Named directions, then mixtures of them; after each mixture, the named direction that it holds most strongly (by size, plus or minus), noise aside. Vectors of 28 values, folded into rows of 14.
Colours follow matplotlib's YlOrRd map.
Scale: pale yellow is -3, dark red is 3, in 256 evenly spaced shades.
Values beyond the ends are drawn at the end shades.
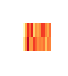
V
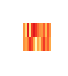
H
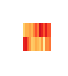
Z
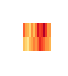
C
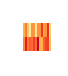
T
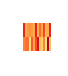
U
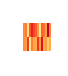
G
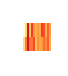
V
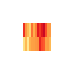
C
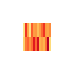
T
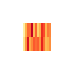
V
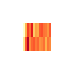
V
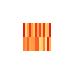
U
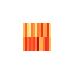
T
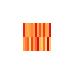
U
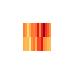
C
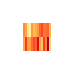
T
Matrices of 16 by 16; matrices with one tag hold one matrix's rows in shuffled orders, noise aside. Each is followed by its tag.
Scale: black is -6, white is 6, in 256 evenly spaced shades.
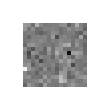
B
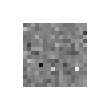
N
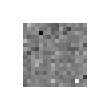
N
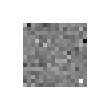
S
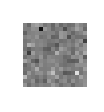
N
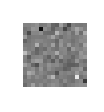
N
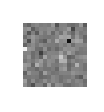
B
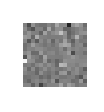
B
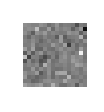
S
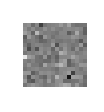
B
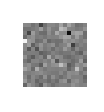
B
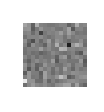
B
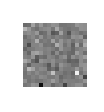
N
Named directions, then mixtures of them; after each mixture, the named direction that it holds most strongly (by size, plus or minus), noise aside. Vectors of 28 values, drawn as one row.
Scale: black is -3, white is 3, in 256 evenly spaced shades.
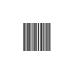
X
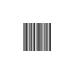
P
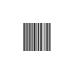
X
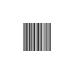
P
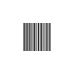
X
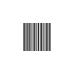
X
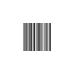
P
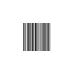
P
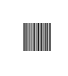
P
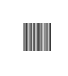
P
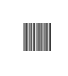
P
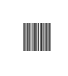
X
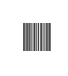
X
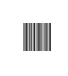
P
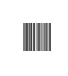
P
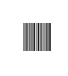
P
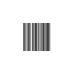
P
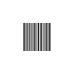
X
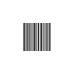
X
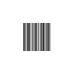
X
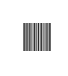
X
